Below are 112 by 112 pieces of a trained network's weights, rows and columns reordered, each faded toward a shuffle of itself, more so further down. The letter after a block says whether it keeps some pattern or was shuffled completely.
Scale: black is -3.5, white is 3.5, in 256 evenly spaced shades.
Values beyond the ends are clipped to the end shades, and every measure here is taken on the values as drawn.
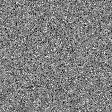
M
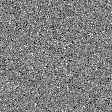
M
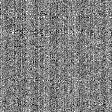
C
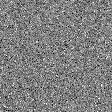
M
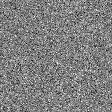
M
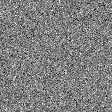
M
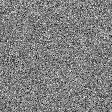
M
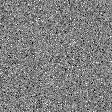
M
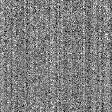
C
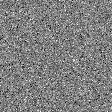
M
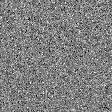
M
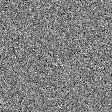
M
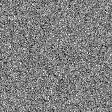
M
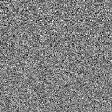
C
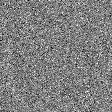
M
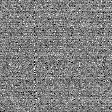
C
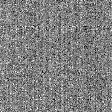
C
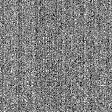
C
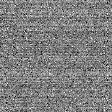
C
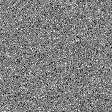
M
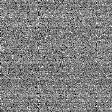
C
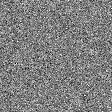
M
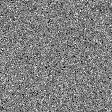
M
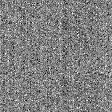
C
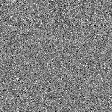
C
